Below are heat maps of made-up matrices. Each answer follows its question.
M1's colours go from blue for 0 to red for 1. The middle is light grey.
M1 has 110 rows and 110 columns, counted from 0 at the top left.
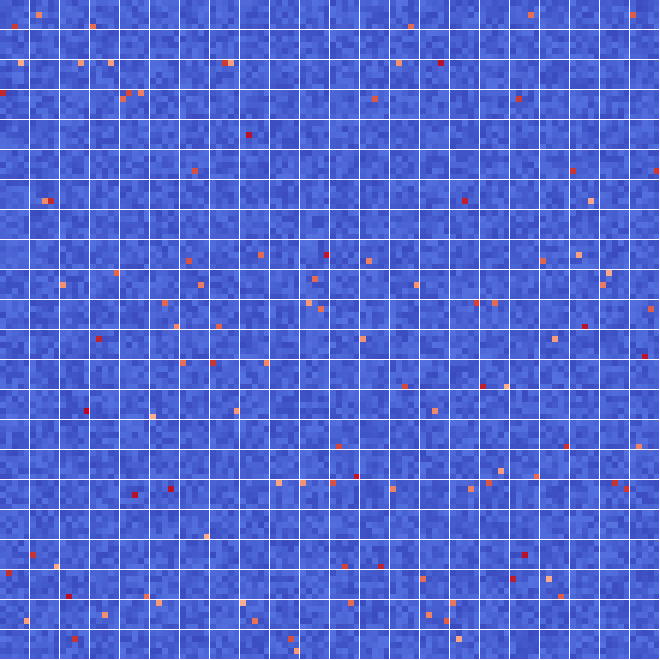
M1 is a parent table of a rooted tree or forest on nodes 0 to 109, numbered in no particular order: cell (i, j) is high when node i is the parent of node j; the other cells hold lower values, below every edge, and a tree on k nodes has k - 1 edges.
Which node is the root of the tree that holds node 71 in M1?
64
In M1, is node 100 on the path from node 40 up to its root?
yes
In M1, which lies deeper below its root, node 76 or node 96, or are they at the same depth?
node 76
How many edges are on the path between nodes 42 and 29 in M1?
2
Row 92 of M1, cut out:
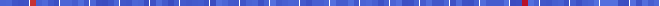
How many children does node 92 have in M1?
2
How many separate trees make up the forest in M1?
5
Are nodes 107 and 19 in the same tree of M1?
no
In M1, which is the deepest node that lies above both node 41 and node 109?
80
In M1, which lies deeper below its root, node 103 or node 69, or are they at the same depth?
node 69
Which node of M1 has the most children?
10
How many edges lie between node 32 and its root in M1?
4
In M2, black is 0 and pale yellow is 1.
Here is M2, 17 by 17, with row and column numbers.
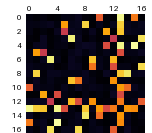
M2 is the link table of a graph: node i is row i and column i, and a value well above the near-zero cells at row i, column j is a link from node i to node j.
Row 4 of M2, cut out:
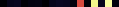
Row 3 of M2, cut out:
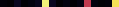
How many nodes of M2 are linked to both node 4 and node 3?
0
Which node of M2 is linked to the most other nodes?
node 13
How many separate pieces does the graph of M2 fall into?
1
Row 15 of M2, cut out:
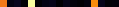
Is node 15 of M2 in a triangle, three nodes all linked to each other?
yes
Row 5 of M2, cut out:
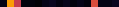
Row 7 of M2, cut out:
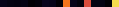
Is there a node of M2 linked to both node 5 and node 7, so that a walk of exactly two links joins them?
no
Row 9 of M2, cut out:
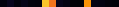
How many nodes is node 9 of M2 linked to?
3
